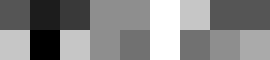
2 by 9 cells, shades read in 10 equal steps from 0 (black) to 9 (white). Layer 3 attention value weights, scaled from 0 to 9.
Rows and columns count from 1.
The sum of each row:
38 47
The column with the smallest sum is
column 2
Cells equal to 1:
1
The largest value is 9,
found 2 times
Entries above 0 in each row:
9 8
